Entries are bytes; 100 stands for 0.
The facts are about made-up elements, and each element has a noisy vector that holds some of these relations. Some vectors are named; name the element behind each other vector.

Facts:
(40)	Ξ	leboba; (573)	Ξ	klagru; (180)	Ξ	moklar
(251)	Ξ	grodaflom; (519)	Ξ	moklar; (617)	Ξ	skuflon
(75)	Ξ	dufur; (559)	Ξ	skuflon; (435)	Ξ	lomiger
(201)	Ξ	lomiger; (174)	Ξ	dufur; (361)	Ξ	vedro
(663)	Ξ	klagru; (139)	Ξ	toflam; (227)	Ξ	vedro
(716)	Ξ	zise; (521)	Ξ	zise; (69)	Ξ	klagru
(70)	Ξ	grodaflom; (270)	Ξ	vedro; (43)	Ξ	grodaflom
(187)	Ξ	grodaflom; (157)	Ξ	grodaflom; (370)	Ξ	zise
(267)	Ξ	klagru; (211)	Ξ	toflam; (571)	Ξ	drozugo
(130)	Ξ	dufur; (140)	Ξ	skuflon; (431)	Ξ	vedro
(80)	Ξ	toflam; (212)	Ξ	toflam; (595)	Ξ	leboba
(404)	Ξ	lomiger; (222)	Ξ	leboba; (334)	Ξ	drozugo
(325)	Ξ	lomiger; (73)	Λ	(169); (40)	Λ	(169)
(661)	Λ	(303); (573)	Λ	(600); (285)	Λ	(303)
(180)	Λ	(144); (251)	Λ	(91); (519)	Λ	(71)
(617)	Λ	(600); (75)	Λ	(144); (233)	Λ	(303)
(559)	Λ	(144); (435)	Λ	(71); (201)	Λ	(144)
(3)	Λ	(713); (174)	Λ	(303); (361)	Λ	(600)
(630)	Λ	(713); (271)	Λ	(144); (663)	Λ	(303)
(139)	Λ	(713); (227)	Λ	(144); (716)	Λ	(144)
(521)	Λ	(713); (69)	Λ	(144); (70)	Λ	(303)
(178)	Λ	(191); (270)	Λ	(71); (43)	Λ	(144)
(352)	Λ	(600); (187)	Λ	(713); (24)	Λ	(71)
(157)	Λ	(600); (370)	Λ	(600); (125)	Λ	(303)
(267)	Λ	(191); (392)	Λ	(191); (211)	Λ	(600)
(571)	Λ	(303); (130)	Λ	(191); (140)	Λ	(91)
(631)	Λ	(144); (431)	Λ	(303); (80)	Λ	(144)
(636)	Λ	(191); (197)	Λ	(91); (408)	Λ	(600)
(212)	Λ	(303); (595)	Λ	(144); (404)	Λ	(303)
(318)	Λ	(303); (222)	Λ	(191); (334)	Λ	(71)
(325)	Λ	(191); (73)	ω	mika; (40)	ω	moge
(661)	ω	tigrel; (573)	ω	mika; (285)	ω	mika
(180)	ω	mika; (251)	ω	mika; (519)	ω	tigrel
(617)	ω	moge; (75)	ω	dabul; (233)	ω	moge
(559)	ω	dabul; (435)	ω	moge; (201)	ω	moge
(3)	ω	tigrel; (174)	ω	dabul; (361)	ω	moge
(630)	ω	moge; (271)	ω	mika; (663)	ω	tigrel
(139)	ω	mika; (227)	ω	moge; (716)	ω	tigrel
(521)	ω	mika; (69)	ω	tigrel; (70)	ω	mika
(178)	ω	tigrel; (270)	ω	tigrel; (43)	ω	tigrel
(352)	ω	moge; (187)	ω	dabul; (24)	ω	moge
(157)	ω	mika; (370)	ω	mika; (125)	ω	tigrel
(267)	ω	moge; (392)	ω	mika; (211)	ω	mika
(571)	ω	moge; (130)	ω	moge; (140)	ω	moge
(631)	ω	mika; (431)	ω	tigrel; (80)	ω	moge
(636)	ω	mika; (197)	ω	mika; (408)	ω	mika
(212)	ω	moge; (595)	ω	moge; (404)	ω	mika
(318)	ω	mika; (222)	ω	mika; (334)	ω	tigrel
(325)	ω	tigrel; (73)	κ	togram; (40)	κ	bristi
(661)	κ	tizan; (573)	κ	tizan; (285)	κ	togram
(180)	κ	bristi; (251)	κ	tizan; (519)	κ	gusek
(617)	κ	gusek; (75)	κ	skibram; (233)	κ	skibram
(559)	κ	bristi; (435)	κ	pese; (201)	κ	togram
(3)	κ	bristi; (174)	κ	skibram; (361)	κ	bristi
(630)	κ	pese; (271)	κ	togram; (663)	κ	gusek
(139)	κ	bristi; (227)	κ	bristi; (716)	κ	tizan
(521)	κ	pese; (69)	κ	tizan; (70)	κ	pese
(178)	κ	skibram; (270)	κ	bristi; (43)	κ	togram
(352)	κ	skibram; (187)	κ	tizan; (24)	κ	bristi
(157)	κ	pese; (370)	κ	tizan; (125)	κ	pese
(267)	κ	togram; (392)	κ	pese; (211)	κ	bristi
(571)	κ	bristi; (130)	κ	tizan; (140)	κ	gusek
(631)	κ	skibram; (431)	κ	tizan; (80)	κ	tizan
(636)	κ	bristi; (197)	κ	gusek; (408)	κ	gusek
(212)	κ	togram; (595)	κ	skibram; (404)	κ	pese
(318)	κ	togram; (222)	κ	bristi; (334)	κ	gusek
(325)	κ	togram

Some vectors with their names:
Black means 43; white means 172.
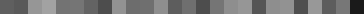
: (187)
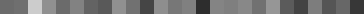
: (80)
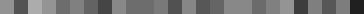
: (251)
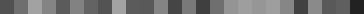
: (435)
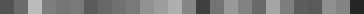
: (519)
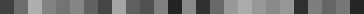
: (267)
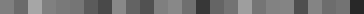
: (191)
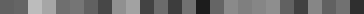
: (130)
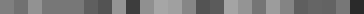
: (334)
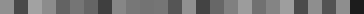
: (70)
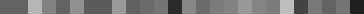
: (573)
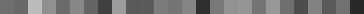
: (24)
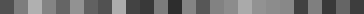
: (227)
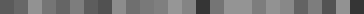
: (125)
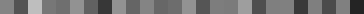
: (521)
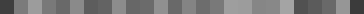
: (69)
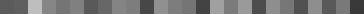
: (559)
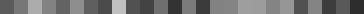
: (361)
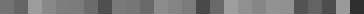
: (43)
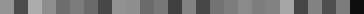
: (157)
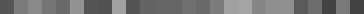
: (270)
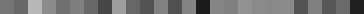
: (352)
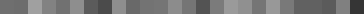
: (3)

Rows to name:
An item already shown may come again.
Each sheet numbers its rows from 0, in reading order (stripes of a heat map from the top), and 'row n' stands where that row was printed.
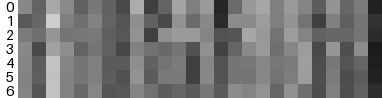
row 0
(571)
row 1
(595)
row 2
(334)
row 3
(70)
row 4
(408)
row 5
(408)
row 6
(139)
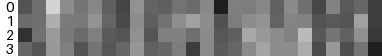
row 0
(140)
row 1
(716)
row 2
(663)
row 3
(404)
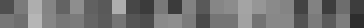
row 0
(227)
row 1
(144)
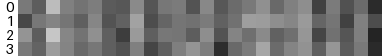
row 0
(197)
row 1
(431)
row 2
(370)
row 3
(303)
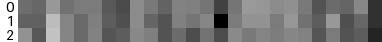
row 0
(178)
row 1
(212)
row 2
(211)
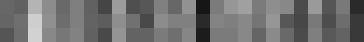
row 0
(233)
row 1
(80)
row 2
(140)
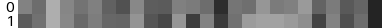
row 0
(600)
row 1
(201)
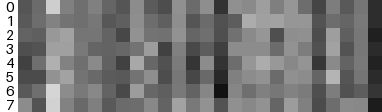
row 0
(595)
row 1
(325)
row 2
(187)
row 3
(75)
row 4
(267)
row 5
(174)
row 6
(617)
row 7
(180)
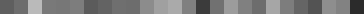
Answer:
(519)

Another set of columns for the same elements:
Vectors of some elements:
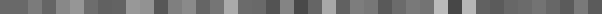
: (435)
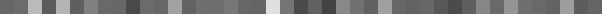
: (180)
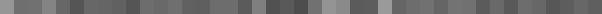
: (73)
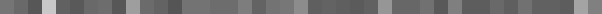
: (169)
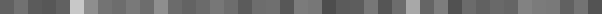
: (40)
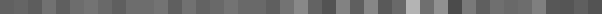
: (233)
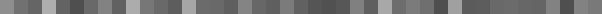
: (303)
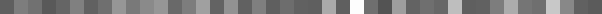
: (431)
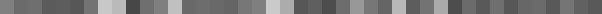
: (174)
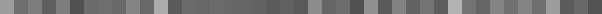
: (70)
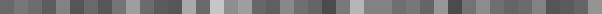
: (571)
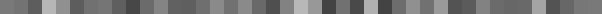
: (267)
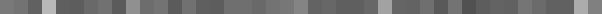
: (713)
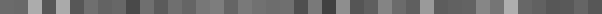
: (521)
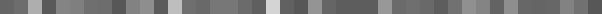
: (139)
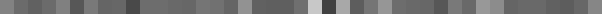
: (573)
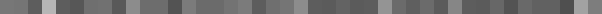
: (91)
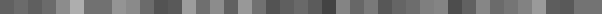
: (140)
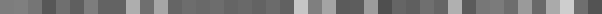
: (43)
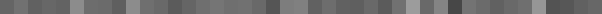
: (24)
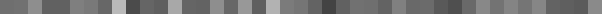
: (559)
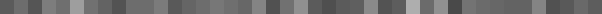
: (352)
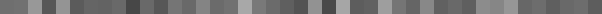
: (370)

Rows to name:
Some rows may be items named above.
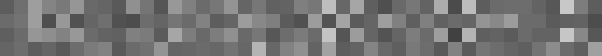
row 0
(201)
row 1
(370)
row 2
(201)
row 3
(178)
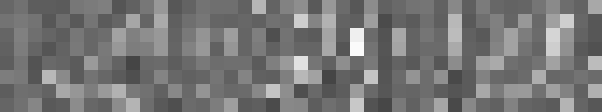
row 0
(178)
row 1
(43)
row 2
(431)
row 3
(431)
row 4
(69)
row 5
(267)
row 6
(519)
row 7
(227)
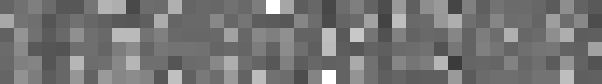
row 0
(75)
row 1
(187)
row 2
(270)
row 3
(3)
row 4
(361)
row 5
(325)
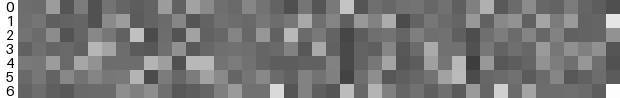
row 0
(404)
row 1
(663)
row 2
(559)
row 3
(595)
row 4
(212)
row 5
(130)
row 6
(334)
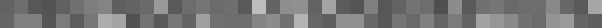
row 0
(178)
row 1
(716)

